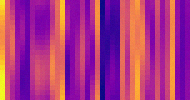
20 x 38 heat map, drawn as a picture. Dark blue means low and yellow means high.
Slope: none. Grain: streaks running down. Average level on the scale: 40%.
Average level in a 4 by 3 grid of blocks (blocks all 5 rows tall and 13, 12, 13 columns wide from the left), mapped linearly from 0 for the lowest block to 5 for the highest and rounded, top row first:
404 / 404 / 504 / 504
